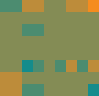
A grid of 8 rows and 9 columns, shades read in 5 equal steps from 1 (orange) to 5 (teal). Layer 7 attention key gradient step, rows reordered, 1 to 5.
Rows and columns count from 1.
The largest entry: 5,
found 2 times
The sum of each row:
23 27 29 27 27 30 25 29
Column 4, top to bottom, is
2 3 4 3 3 4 3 4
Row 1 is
4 4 2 2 3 3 2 2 1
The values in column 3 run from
2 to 5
